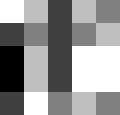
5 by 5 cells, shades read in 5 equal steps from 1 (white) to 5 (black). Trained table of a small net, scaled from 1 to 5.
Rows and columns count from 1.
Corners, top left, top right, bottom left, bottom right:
1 3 4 3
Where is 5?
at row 3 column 1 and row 4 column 1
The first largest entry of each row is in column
3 1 1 1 1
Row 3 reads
5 2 4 1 1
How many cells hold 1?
6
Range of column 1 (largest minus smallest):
4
